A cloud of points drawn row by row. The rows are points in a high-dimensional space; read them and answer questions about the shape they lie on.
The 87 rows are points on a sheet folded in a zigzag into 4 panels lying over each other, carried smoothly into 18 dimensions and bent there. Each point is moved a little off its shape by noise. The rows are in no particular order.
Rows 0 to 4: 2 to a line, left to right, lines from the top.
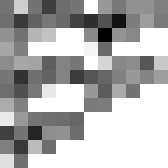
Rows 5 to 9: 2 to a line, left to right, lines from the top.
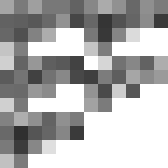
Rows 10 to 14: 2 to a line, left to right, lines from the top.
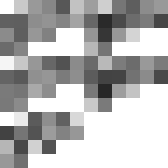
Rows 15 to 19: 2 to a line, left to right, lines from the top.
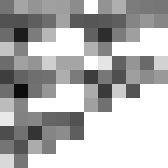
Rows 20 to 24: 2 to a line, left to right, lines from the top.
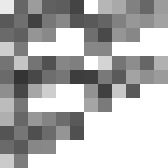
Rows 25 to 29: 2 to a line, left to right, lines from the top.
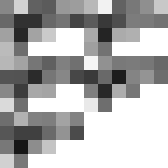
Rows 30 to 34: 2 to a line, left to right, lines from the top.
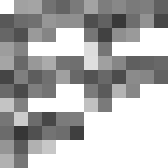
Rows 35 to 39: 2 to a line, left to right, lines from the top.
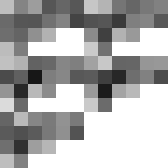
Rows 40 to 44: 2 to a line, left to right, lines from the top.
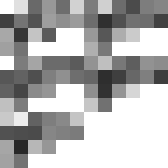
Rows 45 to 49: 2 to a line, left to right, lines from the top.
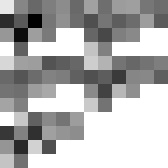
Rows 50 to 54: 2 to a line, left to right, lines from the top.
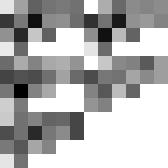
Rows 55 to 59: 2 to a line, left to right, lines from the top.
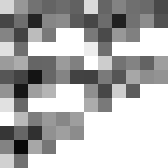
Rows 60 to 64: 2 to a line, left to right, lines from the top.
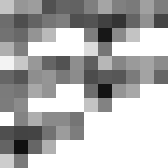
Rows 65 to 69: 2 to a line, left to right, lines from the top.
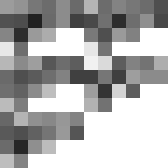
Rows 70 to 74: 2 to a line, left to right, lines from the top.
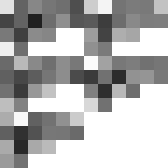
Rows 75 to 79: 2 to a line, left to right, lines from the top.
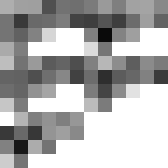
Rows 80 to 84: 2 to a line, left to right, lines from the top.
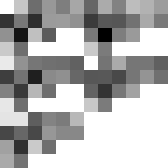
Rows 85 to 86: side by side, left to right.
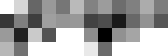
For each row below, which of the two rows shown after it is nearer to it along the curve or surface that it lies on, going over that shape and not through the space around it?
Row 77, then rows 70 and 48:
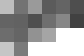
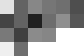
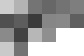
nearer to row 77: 70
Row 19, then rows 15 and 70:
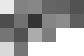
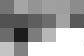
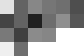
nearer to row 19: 70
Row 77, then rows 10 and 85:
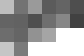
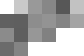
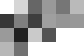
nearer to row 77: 10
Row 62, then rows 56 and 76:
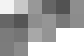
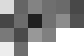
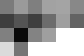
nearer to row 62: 56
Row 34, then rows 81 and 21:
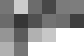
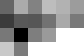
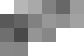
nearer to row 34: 81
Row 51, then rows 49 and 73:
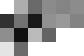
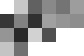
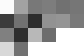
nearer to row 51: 49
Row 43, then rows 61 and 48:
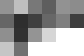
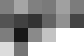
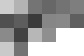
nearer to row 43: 61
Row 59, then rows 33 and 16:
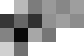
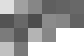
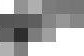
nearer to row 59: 33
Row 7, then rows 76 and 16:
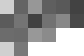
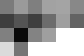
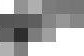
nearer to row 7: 16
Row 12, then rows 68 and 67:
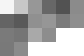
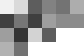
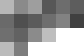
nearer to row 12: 67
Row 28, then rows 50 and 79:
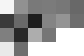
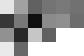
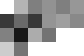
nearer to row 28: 79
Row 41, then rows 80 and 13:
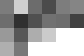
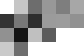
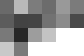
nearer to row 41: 13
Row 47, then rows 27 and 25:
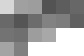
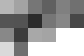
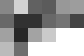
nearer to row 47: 27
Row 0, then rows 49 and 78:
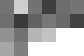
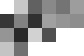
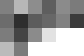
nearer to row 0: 78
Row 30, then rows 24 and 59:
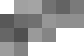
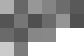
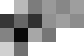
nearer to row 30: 24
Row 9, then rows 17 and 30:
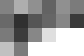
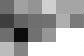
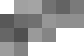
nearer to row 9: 17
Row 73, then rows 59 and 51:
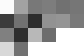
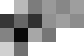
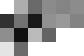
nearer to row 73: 59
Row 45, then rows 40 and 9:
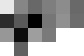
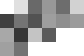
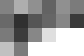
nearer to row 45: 40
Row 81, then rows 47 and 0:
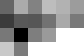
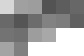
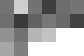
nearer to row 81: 0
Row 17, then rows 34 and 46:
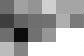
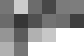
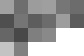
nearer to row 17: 34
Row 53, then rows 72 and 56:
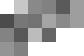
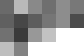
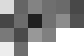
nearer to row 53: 56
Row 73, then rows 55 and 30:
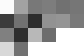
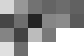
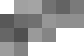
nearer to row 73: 55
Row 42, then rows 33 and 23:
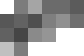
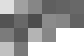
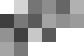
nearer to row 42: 33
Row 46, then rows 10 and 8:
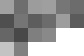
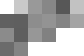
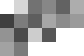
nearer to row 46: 10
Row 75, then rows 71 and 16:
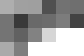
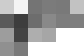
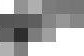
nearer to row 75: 16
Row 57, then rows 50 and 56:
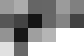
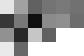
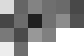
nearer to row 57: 50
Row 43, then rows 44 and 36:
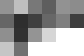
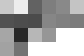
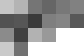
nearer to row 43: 36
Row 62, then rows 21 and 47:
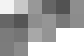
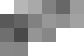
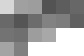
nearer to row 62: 47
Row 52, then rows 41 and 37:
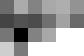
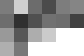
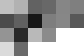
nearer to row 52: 41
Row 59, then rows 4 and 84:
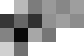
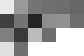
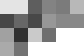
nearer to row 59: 4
